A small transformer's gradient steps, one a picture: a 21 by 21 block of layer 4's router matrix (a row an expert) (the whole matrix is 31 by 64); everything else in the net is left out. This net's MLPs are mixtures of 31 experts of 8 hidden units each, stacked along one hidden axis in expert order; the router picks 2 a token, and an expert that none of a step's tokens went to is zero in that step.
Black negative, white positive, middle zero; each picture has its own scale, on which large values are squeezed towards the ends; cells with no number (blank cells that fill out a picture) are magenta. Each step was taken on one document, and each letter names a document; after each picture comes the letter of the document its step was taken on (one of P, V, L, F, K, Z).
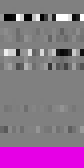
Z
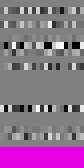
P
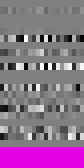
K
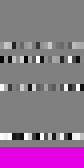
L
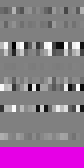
P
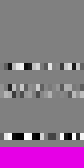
L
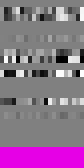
Z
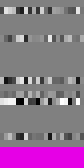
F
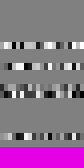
L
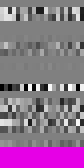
K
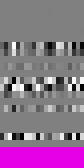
L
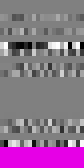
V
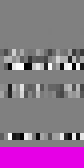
L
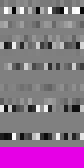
P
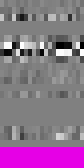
Z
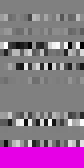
V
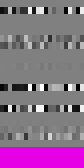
K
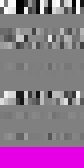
F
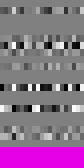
P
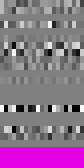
P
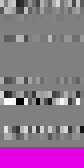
F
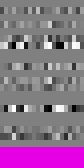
P
